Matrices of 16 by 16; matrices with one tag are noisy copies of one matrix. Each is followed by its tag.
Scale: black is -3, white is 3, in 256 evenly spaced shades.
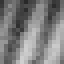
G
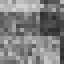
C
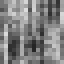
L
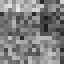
C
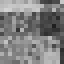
C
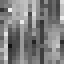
L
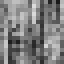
L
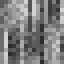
L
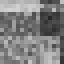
C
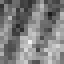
G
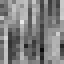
L
